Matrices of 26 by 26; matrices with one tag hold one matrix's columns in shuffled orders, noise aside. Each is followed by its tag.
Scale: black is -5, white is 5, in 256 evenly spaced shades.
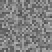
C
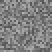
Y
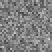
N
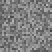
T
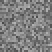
T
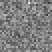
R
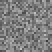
C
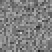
N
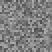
C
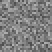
Y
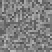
R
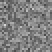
T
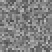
T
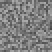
R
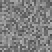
N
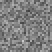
Y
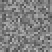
T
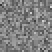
N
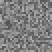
R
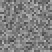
R
